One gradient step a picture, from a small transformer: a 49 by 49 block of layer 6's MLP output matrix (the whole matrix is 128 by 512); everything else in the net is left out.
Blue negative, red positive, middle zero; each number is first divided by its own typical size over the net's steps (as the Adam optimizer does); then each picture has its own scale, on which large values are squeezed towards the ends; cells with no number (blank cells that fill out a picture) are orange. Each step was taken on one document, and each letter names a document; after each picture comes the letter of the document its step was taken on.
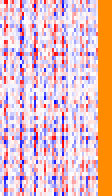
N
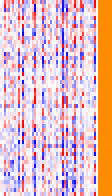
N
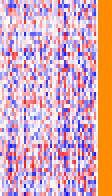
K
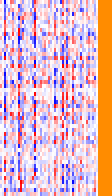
N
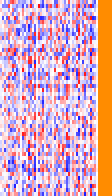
K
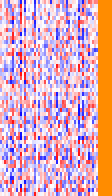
K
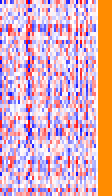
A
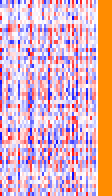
A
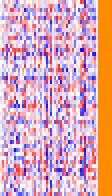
K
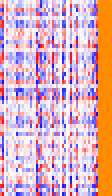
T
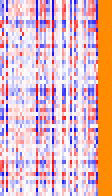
T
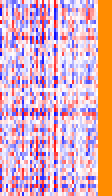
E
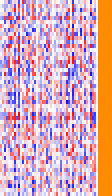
A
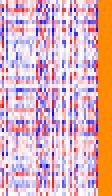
T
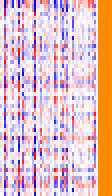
N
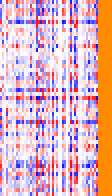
T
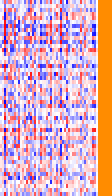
A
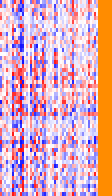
E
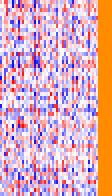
E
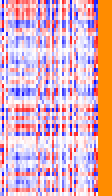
T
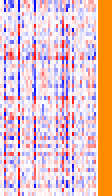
N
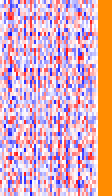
K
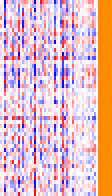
N
